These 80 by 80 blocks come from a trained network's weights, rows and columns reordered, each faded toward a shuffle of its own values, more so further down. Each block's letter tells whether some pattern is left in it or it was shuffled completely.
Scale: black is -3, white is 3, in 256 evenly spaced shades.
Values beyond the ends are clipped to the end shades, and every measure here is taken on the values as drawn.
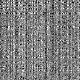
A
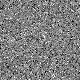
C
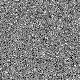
C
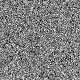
C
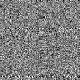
A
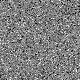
C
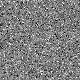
C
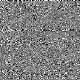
A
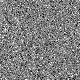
C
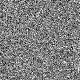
C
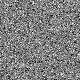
C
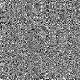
A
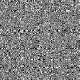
A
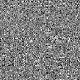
A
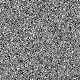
C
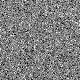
C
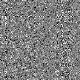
A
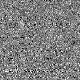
A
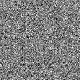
A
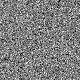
C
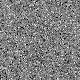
C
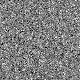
C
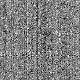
A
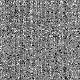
A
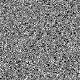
A
